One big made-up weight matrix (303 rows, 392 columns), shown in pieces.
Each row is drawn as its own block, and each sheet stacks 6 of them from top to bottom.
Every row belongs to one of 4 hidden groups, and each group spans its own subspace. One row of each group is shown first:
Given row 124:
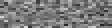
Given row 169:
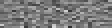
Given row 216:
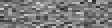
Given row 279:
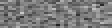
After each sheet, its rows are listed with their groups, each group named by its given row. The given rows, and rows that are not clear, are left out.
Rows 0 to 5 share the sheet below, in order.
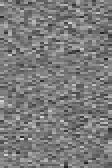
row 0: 216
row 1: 124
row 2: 216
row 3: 216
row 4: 169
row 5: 216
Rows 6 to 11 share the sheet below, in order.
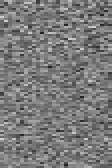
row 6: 124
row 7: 169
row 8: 169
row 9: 169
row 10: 216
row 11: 216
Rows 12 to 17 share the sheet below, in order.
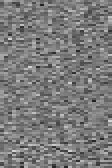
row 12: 169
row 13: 216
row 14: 169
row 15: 216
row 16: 279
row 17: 169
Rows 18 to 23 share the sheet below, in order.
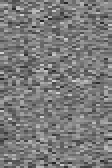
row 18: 216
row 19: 169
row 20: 216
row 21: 279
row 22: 216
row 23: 216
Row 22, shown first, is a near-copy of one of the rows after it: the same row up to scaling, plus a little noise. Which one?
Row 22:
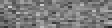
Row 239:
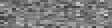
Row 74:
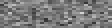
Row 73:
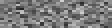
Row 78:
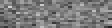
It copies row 78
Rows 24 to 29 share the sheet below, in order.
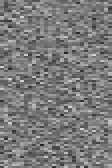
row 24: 279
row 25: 124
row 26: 124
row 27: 216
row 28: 279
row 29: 216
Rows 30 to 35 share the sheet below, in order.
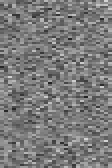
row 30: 124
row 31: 216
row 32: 279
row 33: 216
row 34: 216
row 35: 279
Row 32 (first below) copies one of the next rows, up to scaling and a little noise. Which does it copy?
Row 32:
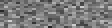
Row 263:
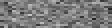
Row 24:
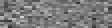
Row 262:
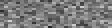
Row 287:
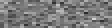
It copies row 262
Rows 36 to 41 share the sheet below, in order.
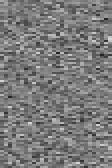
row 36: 279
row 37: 279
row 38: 169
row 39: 124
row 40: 169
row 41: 124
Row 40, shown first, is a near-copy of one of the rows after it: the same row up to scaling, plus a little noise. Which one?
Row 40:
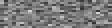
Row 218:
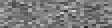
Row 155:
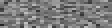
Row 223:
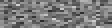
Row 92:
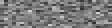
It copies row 92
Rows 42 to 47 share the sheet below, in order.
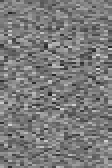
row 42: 124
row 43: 216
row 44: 169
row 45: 216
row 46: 124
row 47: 124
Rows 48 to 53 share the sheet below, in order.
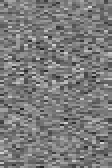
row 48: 124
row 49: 216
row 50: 169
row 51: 124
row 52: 169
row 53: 216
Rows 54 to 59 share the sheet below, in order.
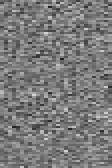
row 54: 279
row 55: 279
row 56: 279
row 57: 216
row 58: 124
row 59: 169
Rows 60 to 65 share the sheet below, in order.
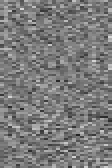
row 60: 279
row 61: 279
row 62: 279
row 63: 124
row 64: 124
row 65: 169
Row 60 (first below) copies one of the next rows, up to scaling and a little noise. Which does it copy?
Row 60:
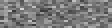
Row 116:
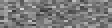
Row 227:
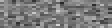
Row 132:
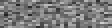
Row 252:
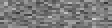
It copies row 116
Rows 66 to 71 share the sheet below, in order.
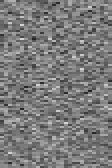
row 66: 124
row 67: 216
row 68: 216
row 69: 124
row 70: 169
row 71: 124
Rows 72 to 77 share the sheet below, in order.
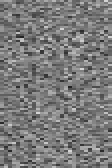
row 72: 124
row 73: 216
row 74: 216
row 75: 279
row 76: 124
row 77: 279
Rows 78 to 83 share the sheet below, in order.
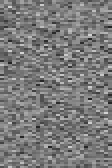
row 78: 216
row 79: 124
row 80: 216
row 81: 216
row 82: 279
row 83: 279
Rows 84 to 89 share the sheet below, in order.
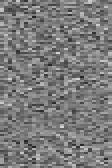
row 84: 169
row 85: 279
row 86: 124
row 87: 216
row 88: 216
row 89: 279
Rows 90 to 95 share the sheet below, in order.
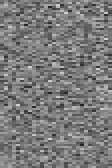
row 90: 279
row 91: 216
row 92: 169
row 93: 124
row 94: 216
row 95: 216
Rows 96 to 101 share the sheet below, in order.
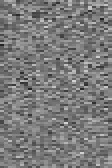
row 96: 124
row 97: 216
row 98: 279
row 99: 279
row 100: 169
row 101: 169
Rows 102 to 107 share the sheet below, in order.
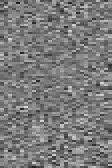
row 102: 279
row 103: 279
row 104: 279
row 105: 279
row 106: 216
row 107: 216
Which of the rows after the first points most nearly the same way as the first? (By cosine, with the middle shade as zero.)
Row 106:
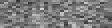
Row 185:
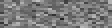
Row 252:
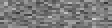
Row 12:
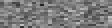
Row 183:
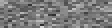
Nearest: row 183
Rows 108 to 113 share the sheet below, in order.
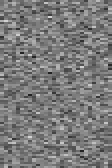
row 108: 279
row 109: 169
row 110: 279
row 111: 169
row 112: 124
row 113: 279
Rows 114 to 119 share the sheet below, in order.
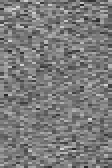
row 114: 169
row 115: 124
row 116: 279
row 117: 216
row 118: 124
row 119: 169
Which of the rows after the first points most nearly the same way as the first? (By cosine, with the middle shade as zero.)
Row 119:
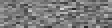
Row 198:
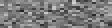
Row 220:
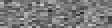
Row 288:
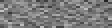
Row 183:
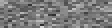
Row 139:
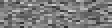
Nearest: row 139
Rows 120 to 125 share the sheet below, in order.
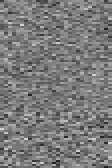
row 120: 124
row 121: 124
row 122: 279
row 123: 169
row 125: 216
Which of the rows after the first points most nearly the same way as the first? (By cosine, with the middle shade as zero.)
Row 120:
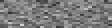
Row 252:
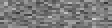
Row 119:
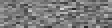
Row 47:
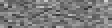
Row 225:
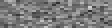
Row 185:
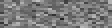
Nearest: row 225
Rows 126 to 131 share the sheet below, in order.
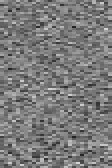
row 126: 216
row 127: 124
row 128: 124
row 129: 169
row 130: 216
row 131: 124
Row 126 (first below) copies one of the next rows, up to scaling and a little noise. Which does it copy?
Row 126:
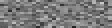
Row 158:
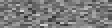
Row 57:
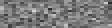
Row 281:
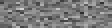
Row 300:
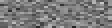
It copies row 300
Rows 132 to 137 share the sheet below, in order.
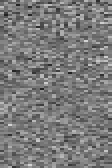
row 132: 279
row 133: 279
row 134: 124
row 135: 216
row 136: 124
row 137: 124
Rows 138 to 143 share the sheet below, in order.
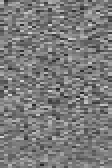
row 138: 169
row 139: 169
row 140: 124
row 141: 279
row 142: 169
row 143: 216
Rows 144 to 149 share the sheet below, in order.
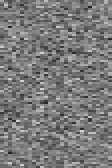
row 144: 124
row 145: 216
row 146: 124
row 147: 216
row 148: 216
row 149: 124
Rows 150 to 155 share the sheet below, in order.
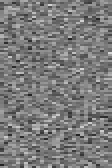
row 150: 169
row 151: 216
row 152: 169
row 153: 169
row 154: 124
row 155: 169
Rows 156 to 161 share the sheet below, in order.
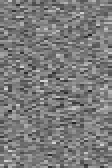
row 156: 169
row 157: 124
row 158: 216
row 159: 124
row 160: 169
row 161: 279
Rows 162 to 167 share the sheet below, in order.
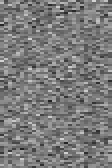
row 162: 169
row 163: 169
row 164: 216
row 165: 279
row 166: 169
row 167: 216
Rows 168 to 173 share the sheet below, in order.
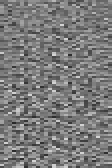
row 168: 279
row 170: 169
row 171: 169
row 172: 169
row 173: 169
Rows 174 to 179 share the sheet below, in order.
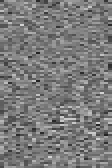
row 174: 124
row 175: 279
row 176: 279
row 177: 216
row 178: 169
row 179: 279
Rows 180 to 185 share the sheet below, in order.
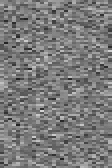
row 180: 216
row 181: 216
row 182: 216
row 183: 216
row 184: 216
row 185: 216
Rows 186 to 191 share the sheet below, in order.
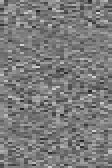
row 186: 169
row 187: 124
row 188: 216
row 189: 124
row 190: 279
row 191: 279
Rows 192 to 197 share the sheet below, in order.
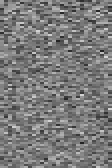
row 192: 169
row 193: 216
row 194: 124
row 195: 279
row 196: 124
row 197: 216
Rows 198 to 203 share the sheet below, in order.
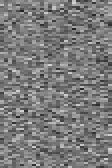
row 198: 216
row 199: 216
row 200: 124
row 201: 169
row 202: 169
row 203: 279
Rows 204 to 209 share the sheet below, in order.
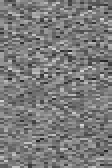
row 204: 124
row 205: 216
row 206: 124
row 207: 216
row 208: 216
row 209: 124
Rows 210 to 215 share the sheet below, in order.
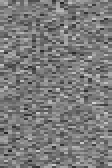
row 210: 279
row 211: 216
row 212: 169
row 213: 279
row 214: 124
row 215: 216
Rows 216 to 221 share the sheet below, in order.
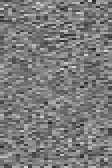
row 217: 169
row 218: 169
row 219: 216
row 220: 169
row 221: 124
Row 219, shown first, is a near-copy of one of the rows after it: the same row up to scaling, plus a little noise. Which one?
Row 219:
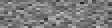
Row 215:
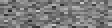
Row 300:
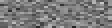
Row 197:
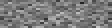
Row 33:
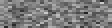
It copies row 197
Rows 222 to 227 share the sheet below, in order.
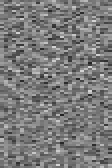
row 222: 169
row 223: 169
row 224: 124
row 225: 124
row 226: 279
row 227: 279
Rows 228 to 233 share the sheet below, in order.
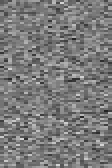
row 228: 279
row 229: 169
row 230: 124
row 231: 216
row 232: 169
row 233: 279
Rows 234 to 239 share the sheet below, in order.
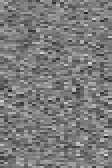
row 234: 279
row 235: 216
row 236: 124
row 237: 216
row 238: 279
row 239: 216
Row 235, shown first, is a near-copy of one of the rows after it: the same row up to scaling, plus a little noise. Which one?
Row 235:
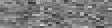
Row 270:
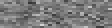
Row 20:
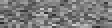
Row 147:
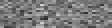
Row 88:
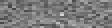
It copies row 270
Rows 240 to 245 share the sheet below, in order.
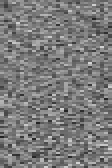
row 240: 279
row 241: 124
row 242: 124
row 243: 216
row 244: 169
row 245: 124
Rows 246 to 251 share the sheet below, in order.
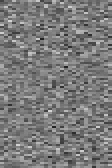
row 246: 279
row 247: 216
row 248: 169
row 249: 279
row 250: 216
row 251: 279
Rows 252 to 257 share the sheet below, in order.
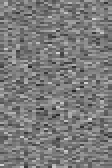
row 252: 279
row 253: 279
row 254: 169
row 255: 216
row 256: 124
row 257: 169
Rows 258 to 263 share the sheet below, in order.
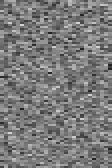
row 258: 124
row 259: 169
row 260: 279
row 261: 124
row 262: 279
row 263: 279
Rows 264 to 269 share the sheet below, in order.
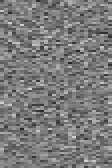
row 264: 124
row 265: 124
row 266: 279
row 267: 216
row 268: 279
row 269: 169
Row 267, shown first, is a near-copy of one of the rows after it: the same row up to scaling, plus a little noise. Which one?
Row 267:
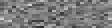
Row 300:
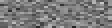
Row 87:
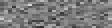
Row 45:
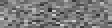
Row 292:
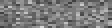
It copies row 87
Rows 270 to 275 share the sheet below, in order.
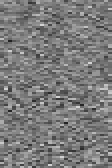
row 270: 216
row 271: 124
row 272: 124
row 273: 124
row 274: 169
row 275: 169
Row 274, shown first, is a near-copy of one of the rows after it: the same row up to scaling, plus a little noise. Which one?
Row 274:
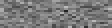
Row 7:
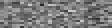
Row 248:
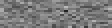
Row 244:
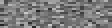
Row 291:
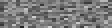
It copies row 248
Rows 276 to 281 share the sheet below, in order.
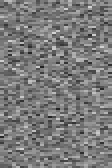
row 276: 124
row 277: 124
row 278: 216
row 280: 169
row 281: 216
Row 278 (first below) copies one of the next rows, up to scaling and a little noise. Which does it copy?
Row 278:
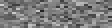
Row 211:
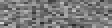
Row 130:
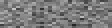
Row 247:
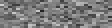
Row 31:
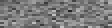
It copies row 247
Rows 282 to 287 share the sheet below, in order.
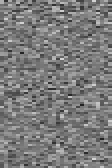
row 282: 169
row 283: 124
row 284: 279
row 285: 169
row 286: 279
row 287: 279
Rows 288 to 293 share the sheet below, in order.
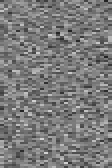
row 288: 124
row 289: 279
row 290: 124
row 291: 169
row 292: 216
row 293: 216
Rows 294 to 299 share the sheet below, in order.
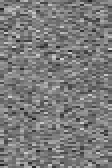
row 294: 169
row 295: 216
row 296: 279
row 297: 124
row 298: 279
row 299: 169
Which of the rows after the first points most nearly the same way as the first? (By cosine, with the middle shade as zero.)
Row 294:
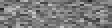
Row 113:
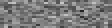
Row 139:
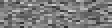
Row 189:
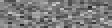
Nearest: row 189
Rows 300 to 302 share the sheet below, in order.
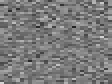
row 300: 216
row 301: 216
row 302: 279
